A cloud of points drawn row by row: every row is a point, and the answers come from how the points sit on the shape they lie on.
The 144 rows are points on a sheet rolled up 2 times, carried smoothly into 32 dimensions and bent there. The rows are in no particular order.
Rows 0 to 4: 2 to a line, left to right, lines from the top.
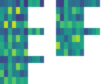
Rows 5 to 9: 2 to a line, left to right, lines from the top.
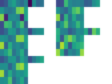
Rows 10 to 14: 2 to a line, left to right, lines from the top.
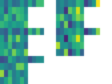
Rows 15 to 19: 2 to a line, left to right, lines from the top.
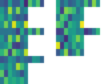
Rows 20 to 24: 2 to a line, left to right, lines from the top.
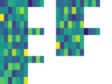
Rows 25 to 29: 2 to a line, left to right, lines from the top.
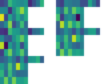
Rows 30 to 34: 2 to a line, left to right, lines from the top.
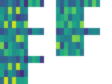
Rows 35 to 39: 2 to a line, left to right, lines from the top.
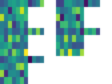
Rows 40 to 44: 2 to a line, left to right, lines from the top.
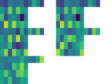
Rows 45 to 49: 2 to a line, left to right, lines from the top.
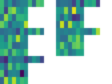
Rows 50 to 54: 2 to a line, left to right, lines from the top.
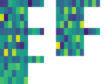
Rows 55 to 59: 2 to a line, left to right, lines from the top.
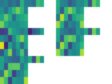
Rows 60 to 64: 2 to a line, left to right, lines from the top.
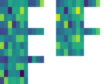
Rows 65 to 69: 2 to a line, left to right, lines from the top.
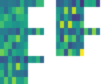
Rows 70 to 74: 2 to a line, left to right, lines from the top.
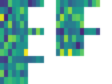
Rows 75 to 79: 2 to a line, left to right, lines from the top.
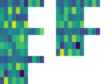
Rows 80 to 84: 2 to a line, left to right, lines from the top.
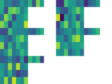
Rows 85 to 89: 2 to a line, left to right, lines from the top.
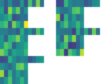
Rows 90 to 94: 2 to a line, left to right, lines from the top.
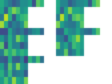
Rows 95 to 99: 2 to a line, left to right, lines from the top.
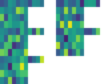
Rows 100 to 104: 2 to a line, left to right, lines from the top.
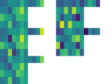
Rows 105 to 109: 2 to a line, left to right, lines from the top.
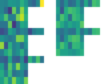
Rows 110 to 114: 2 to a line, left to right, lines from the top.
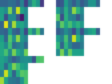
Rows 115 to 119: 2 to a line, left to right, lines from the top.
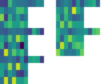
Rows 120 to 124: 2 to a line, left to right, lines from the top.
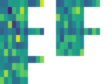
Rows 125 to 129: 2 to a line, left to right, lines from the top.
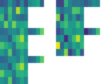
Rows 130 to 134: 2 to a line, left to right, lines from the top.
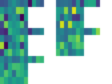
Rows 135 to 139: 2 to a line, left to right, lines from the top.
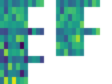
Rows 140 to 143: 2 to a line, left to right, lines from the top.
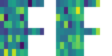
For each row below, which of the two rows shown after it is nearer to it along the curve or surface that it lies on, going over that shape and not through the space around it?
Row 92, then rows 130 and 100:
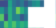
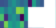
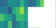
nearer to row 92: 100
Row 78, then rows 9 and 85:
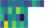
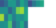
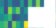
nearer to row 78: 85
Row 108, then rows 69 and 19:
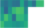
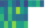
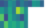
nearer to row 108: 69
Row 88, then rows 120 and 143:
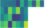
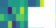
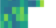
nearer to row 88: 143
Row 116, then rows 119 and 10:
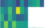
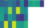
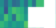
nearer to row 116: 10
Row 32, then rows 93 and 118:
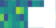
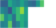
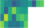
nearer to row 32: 93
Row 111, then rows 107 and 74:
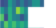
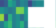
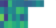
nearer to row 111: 74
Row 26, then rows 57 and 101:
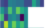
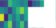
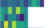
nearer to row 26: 101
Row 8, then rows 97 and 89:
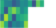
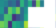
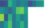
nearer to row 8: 97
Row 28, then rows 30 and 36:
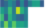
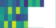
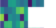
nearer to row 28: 30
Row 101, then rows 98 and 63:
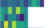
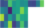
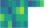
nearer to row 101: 98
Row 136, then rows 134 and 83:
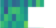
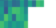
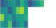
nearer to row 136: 134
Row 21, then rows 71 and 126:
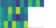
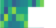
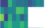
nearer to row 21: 71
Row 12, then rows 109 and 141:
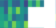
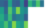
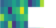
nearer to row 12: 109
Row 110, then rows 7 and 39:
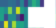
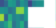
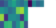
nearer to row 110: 39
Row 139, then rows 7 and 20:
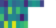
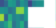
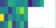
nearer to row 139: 20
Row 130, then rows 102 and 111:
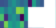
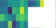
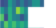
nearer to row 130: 102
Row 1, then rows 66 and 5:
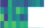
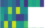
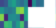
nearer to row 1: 66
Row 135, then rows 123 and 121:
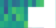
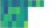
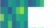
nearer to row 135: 123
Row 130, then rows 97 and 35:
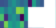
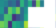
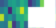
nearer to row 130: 35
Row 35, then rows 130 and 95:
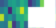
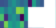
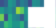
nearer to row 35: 130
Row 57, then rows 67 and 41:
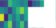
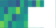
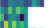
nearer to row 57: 41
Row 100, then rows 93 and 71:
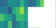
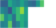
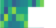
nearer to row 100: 93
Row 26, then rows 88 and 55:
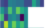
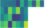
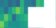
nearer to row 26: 88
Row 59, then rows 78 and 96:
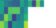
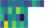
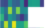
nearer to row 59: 96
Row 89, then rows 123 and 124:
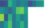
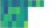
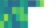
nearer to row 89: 124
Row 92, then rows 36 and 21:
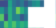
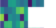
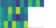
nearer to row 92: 21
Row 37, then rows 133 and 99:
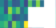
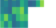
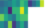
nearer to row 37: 133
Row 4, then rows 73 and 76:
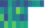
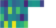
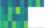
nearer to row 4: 76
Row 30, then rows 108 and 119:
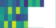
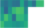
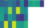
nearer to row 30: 119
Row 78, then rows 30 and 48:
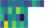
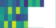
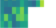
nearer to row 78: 30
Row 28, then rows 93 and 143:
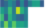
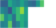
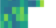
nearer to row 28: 93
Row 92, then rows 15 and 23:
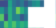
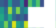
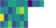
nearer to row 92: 15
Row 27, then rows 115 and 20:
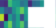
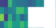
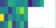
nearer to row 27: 20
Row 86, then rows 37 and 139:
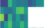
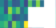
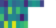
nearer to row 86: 37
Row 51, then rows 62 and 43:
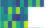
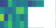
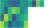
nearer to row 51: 43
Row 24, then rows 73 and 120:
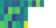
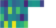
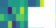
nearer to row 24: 73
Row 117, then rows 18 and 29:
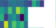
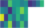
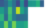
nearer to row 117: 18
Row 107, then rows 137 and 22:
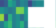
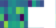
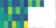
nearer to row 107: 22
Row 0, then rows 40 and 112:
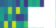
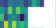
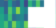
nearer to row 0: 40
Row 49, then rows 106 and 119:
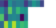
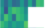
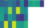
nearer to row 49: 119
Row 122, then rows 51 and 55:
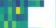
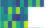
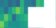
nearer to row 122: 55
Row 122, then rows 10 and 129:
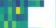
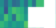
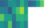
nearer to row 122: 10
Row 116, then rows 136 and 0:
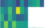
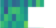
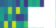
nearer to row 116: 136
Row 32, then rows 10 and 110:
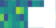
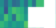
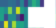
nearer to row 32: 10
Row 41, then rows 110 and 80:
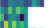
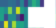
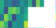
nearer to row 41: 110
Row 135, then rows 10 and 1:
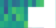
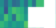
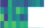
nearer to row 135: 10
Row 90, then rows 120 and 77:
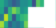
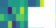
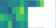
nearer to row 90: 77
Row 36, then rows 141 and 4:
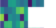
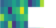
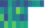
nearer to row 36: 141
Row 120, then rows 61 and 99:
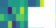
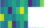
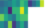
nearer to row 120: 99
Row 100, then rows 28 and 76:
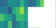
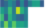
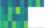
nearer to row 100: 28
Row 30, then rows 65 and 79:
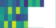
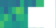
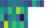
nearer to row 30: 79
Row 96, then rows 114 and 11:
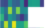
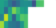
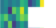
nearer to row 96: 114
